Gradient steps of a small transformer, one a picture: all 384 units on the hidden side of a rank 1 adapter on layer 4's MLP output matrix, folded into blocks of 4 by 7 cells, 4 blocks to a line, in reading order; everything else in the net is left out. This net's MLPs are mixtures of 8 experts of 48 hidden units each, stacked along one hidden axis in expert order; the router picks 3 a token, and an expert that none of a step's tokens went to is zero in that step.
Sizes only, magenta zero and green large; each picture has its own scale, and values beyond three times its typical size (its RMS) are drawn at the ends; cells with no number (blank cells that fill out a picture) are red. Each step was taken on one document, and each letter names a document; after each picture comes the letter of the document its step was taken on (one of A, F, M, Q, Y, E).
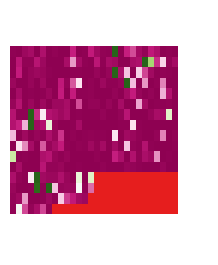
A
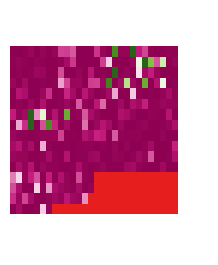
A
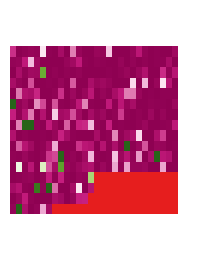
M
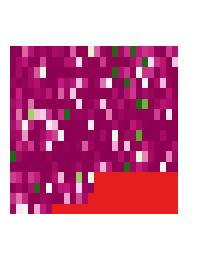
A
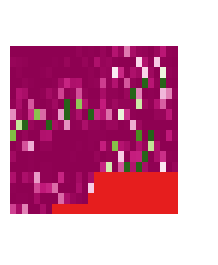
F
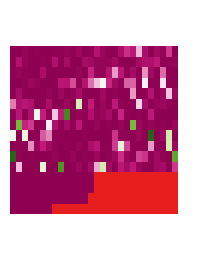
F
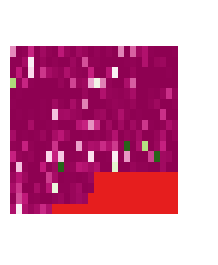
M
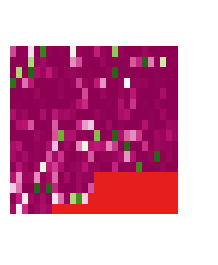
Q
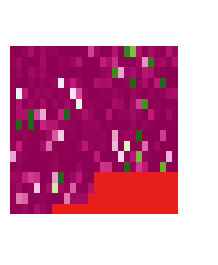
A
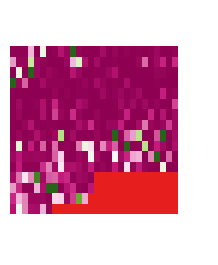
Q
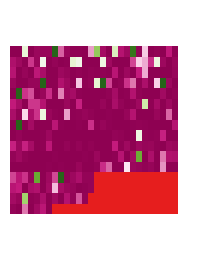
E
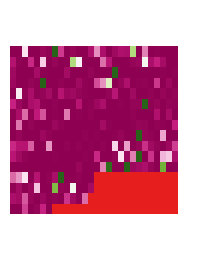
E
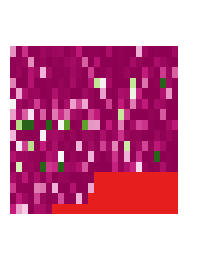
M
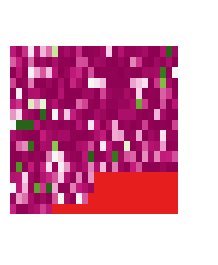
M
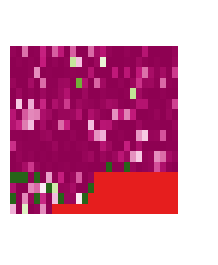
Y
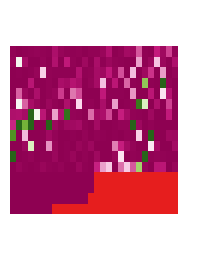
F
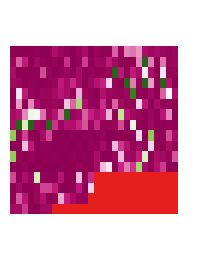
F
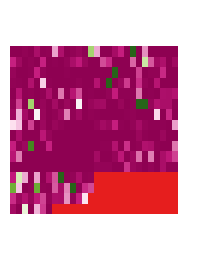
E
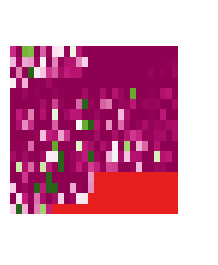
M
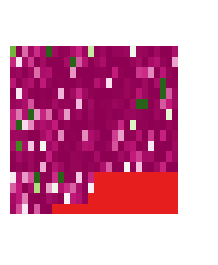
A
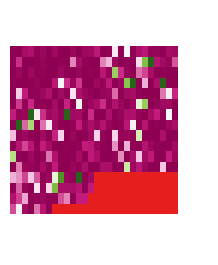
A
